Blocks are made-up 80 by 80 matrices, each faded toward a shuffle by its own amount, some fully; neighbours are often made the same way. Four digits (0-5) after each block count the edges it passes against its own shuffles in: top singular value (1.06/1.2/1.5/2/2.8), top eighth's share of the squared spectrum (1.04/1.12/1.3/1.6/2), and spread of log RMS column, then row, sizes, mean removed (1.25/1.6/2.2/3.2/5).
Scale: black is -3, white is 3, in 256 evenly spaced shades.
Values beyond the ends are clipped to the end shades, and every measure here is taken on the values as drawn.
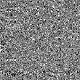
3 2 1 2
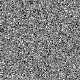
3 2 1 1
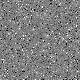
0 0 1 0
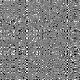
5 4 3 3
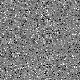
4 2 1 1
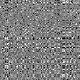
5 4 3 3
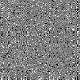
4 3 2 2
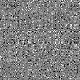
4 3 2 2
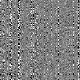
4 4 4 1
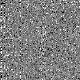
3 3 3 0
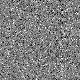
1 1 1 0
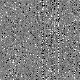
2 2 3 0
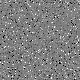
1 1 0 0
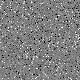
0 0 0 0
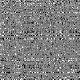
4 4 1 3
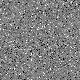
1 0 0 0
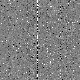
3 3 2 0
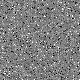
0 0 0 0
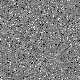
0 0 0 0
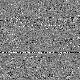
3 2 0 3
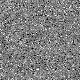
0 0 0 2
